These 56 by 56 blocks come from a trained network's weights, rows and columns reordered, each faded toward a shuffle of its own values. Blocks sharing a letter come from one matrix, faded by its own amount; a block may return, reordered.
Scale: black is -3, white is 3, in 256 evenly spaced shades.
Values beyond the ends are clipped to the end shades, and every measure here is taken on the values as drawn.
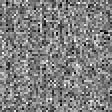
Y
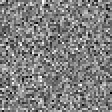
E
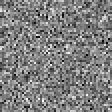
E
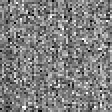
Y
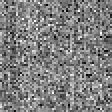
Y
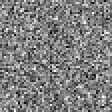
E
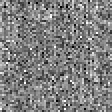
Y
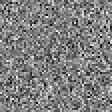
E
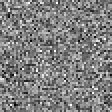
E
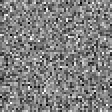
E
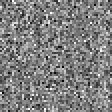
Y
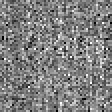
Y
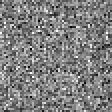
Y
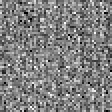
Y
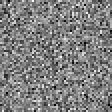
E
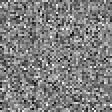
E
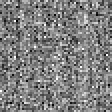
Y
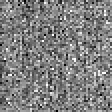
Y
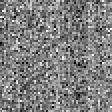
Y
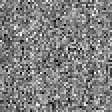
Y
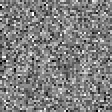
E
